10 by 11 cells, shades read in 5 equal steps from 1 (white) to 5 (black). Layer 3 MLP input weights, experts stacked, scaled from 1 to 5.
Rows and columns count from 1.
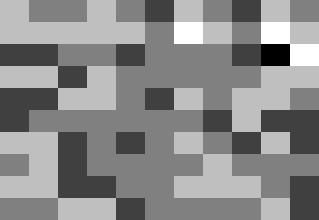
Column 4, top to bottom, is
2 2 3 2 2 3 3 3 4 2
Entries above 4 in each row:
0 0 1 0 0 0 0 0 0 0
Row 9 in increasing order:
2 2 2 2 2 3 3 3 4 4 4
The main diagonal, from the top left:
2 2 3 2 3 3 2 2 2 2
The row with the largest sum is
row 3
